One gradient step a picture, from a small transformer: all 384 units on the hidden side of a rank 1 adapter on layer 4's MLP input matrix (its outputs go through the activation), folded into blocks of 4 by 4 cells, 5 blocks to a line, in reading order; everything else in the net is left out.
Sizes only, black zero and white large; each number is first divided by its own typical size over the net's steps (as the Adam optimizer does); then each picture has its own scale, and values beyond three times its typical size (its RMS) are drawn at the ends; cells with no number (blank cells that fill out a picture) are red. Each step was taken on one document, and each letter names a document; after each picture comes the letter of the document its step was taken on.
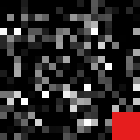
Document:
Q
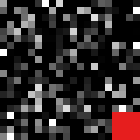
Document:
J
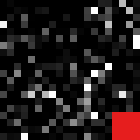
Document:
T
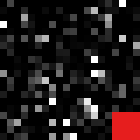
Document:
T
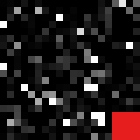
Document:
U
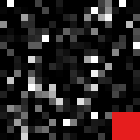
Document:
T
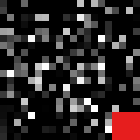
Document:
Q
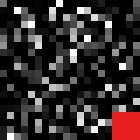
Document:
J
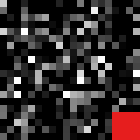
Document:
Q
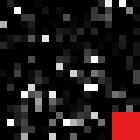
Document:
T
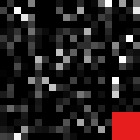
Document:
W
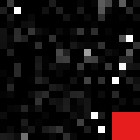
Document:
W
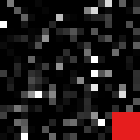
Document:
T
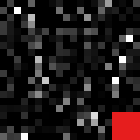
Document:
W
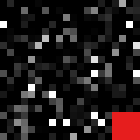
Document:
T
